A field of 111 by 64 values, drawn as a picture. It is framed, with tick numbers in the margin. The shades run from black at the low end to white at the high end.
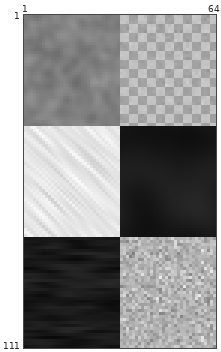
It is made of 3 by 2 panels. Panel 1,1: middling, blotchy, faint in contrast. Panel 1,2: high, checkered. Panel 2,1: very high, slanting down to the right, faint in contrast. Panel 2,2: very low, smooth, faint in contrast. Panel 3,1: very low, streaked across, faint in contrast. Panel 3,2: high, fine-grained.
